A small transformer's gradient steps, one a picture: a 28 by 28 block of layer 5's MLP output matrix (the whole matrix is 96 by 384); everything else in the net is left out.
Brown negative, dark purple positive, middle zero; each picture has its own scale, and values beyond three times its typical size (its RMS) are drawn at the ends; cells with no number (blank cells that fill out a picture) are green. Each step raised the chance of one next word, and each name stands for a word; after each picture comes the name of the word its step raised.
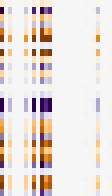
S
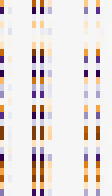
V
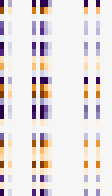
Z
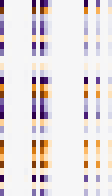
Z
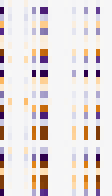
V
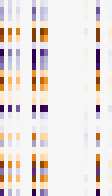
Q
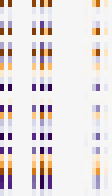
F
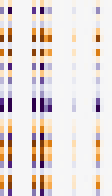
S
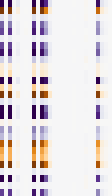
Z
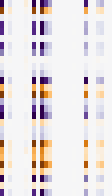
Z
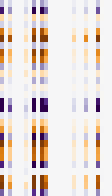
S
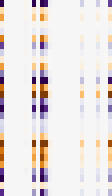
Z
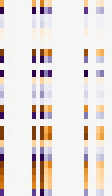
V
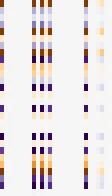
F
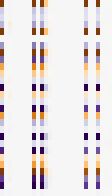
F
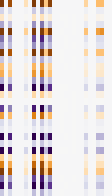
F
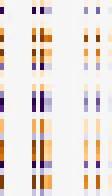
S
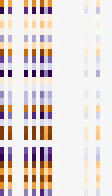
V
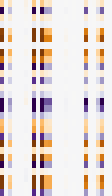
S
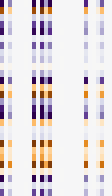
Z
